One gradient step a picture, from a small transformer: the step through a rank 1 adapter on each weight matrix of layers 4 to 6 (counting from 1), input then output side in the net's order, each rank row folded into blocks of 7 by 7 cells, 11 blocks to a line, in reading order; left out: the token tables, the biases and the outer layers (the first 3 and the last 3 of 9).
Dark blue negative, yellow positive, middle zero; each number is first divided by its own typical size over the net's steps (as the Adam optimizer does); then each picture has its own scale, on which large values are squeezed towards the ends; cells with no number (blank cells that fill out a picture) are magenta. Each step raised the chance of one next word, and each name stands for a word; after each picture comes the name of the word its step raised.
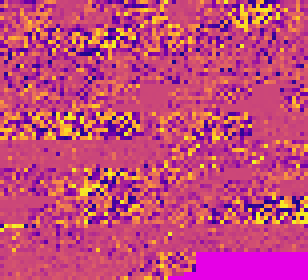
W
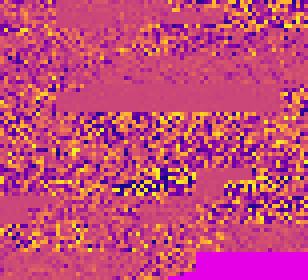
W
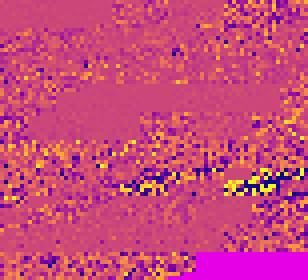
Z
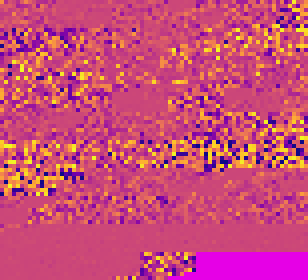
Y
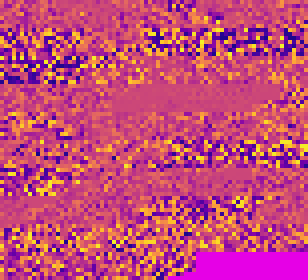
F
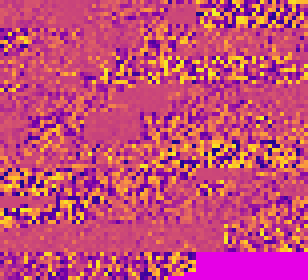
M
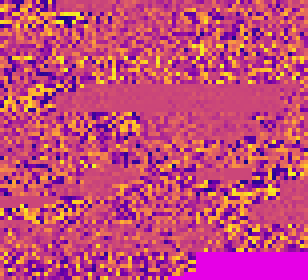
M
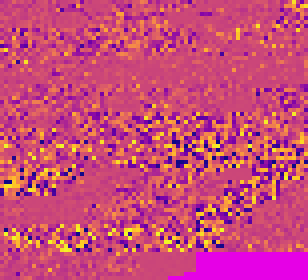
Y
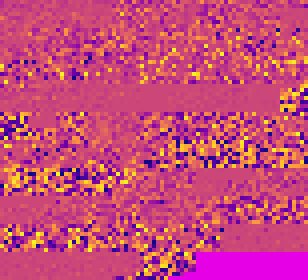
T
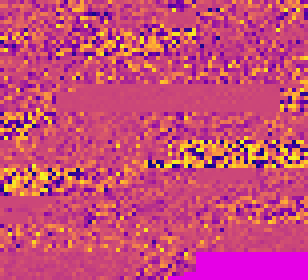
T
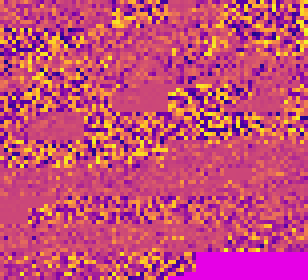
F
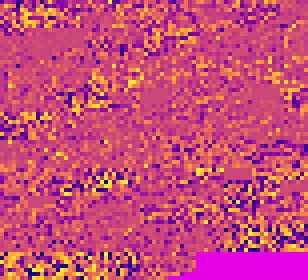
Z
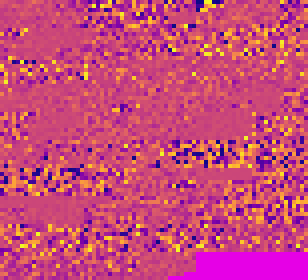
T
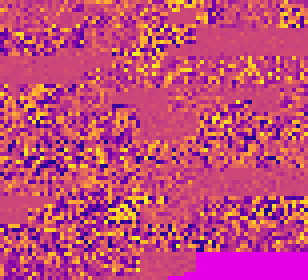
M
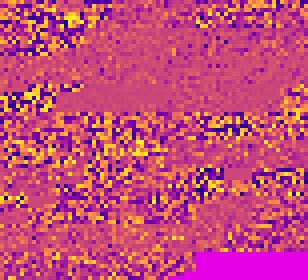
F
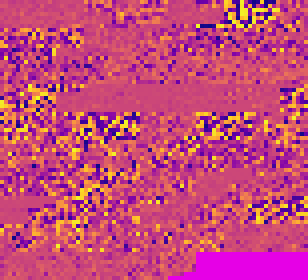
W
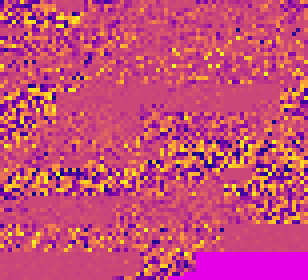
T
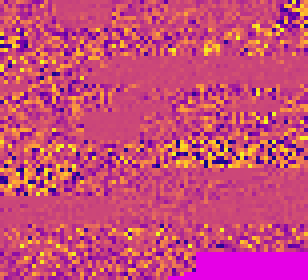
Y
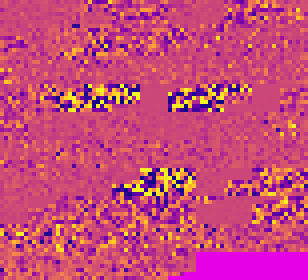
Z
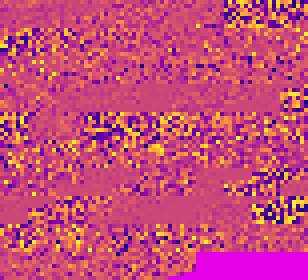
W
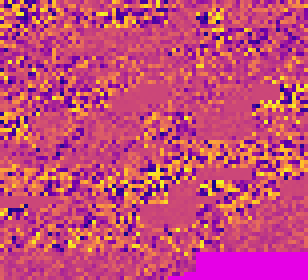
T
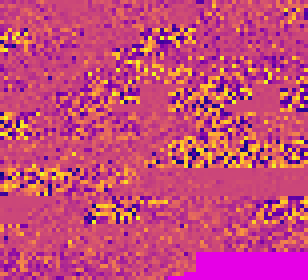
T
